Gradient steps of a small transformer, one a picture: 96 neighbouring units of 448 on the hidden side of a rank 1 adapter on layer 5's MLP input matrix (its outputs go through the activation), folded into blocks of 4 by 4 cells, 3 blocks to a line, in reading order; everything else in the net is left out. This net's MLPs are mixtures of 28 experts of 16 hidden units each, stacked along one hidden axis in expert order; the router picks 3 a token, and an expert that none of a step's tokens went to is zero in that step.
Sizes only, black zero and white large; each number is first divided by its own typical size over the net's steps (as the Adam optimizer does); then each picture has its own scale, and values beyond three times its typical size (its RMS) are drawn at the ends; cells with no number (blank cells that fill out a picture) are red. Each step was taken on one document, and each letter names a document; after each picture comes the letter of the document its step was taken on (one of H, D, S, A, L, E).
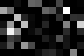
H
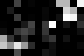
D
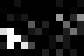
H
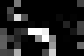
D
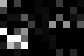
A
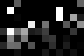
D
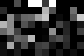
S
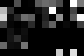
S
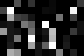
A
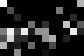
D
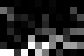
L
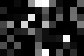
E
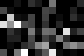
L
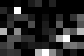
L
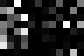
E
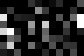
H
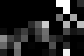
D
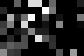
S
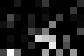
E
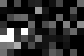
A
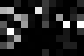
H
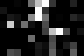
S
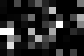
E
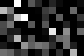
L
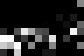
D
